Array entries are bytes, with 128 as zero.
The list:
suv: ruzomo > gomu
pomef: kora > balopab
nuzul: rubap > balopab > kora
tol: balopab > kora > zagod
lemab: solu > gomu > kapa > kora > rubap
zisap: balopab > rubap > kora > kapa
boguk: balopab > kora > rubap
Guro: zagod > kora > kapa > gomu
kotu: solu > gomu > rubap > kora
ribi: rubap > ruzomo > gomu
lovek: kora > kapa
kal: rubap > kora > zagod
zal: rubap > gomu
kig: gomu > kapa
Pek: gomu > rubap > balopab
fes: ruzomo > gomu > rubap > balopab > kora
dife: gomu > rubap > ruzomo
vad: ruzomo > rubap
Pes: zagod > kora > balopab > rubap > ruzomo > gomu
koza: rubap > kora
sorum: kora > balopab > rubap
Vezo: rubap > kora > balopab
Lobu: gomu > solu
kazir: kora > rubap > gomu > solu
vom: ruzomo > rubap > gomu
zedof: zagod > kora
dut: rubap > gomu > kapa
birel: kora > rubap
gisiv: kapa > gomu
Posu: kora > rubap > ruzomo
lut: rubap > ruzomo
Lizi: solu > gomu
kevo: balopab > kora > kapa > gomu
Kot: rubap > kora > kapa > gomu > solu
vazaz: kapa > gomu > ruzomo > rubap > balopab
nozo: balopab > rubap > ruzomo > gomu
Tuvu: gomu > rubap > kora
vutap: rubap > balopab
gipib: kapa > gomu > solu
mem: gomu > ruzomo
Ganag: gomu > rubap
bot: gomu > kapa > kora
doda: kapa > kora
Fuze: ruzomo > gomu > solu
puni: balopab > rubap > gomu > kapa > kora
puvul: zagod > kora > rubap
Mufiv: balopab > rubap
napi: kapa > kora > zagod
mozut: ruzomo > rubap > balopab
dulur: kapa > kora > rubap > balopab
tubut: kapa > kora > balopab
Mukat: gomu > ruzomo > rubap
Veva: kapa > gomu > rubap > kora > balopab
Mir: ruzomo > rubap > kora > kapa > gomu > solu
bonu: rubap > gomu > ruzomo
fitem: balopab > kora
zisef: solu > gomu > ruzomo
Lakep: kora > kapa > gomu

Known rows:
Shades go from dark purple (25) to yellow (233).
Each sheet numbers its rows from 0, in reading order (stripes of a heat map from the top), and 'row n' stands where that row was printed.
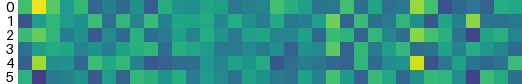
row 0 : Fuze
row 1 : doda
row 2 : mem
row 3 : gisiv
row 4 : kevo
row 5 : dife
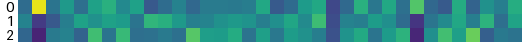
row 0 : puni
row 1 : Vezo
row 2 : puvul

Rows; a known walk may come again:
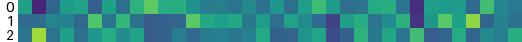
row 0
dut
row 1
zedof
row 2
puni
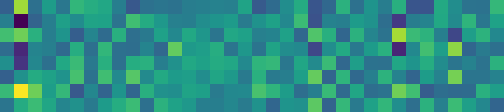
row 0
zisap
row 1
Vezo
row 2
mem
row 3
puvul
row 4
Posu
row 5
doda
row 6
Fuze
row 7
gisiv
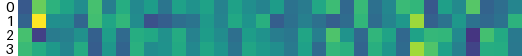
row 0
tubut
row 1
kevo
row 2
dife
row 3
Mukat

